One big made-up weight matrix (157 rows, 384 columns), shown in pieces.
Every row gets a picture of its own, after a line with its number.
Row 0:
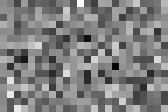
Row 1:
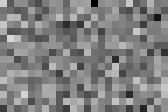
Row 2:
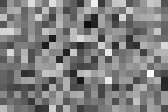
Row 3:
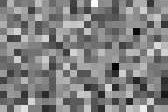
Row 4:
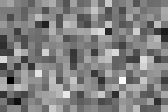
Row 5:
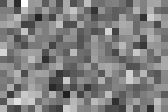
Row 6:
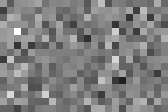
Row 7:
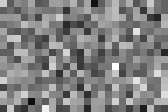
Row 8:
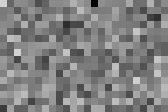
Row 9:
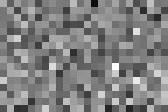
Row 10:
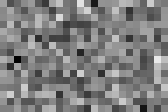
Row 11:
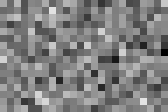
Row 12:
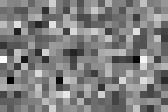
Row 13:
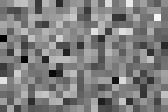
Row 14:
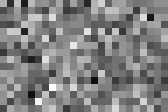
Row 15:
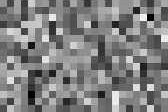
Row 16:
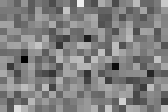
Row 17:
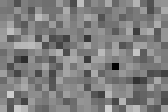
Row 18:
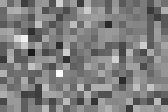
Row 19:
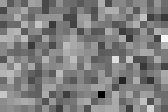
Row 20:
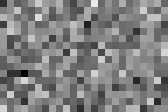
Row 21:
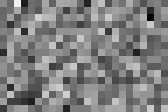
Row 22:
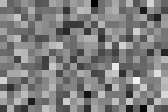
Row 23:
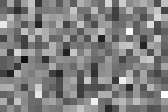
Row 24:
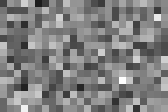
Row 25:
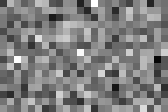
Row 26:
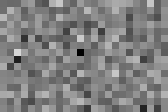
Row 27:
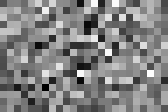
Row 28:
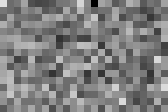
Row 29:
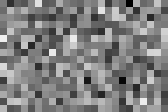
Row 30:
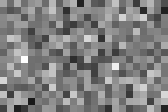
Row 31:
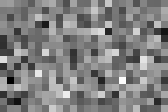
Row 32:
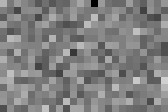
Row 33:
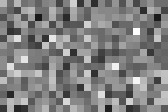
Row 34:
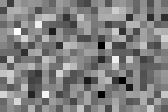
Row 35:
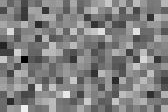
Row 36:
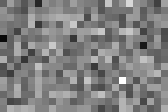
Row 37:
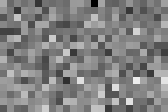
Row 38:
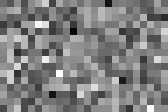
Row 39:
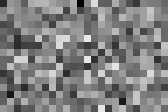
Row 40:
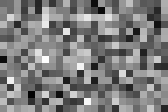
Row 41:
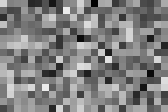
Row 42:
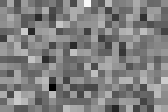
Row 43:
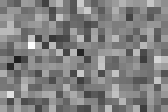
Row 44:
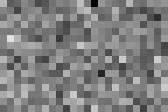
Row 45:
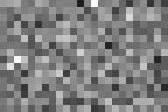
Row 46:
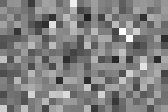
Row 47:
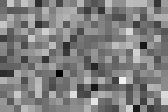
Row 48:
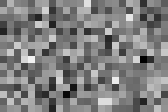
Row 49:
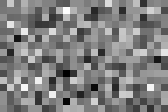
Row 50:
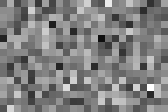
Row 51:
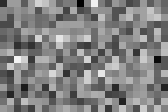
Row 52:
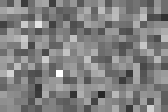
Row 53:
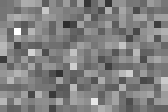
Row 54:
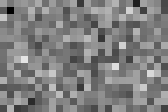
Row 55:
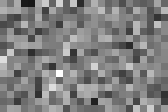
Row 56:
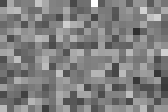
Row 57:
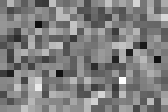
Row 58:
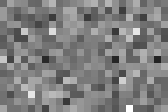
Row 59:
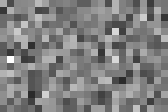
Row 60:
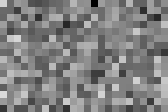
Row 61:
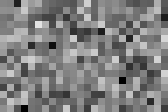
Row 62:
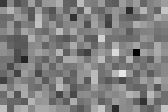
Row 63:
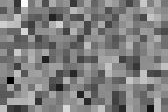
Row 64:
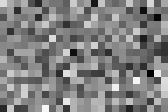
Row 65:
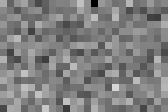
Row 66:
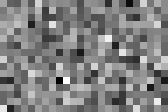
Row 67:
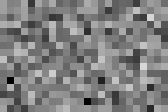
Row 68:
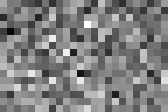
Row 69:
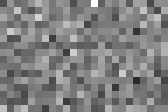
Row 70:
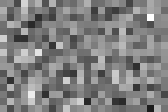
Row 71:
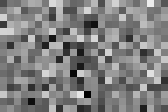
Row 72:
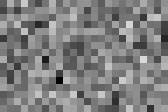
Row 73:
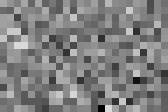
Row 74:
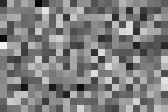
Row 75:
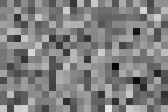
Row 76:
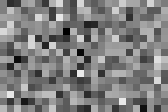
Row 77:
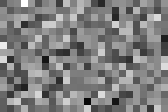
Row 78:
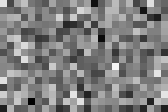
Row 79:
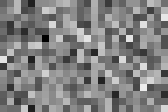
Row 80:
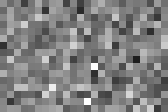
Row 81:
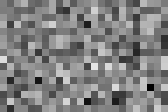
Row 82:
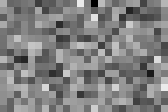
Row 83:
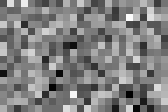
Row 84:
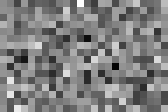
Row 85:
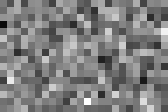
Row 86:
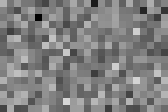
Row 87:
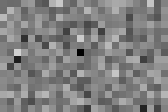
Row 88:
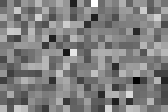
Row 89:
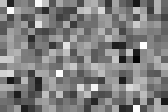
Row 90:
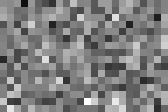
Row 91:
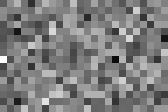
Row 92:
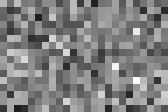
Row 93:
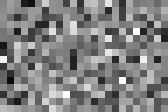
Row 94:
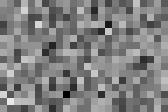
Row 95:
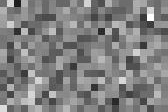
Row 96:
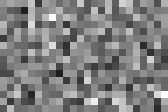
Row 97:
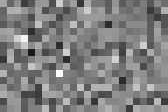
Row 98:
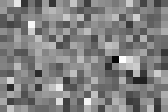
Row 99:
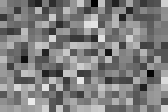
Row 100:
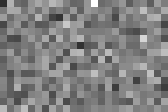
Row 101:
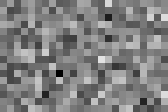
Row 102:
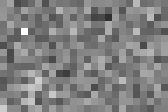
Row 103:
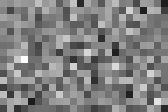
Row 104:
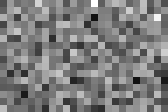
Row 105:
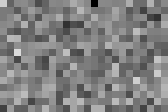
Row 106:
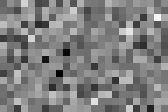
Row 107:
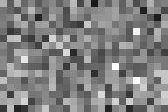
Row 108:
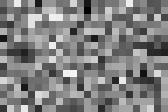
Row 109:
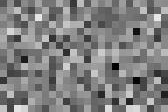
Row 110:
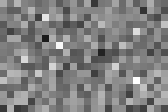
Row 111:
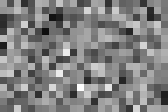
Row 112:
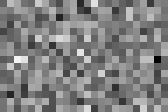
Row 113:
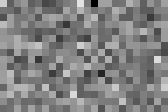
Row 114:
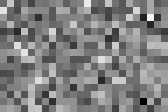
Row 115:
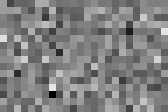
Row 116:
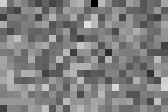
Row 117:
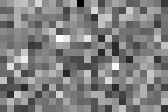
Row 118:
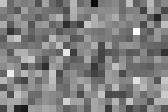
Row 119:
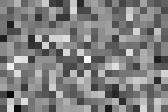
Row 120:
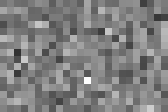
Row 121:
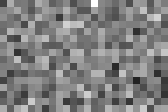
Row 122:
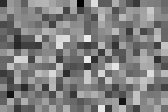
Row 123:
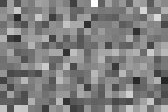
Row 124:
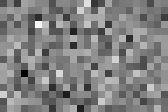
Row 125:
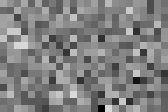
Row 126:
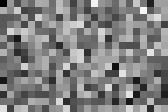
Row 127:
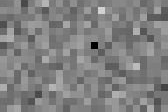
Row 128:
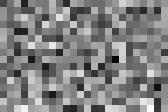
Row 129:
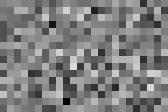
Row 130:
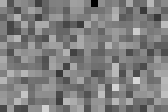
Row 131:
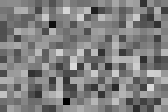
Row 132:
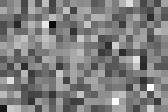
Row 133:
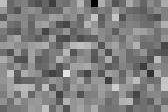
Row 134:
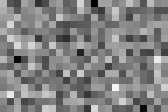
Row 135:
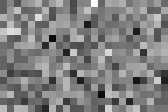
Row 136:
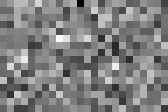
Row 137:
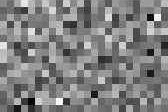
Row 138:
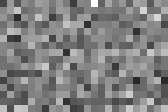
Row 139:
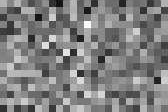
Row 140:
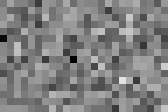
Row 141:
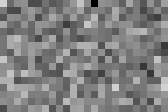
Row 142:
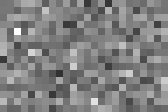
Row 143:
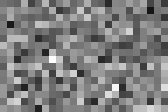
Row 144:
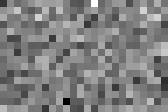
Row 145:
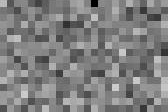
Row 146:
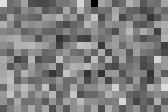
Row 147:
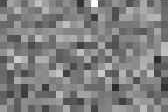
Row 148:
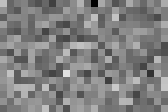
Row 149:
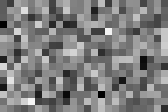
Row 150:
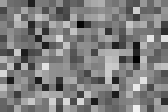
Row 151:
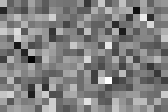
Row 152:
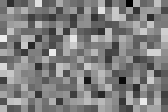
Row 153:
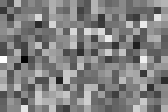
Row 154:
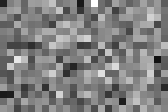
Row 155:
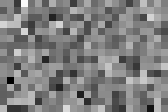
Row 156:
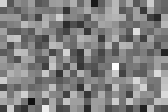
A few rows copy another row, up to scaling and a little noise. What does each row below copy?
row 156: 7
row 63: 155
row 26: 87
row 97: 18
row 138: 123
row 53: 142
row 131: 129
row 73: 125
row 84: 0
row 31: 4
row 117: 136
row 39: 122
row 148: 133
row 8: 105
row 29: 152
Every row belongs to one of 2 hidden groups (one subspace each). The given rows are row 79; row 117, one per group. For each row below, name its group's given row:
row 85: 79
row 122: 117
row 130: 117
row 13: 79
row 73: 117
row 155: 79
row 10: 117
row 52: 79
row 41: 117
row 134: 117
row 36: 79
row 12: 79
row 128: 79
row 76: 117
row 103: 117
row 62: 117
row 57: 79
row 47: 79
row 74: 79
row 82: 117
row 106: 79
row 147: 117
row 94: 79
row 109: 117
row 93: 79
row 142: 79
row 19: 79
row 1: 117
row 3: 117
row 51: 117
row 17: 117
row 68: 117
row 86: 117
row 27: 117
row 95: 79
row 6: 79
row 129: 79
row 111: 79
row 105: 117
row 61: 79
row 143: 79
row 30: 117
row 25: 117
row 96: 79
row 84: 117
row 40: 79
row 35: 79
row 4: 79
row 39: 117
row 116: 117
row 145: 117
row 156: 117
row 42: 79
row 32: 117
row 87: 117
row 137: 79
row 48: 79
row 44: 117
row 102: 79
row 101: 79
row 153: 79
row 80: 79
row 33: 117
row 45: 117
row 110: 117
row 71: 117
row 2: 117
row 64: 117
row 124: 79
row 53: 79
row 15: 79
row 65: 117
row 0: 117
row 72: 79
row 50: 79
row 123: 117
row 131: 79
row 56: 117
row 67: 79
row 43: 117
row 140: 79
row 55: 79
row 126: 117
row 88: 117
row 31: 79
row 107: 117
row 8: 117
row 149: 79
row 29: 79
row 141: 117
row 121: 117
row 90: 79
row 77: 79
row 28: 117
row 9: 117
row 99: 117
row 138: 117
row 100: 117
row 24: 79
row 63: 79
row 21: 79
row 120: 79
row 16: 117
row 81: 79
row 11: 79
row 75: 117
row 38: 79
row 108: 79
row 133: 117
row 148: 117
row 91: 79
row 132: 79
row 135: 117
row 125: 117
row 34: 79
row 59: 79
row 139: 117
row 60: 117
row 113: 117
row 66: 79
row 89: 79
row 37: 117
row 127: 79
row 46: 79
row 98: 79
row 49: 79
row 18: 79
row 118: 117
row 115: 79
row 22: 117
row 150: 79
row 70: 79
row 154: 117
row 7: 117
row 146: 117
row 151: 79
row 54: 117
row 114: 79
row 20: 117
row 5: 79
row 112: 117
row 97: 79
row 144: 117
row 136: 117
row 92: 117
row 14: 79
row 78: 117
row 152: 79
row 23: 79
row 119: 117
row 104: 117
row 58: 79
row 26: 117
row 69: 117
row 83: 79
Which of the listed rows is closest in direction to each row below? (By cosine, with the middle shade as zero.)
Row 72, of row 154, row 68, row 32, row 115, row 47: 47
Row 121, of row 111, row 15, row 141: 111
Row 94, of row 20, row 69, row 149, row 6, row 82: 149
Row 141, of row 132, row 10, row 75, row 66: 10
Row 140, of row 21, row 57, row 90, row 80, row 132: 57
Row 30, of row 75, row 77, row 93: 77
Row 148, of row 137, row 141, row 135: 141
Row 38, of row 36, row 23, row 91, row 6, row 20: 6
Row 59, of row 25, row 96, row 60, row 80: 80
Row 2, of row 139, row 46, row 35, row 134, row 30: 30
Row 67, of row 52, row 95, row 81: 81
